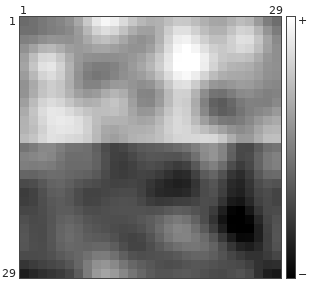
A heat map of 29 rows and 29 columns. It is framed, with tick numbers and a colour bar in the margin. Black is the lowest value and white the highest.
There are no lone odd cells. The top part is higher, up to a seam about 50% of the way down. The top middle is the ninth with the highest average. The ninth with the lowest average is the bottom right. The bottom left is the calmest part. The middle right is the roughest part.
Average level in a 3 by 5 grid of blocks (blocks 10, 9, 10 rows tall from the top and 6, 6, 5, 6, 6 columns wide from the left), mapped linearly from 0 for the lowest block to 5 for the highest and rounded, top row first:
4 4 4 5 4 | 4 3 2 3 2 | 1 2 1 1 0
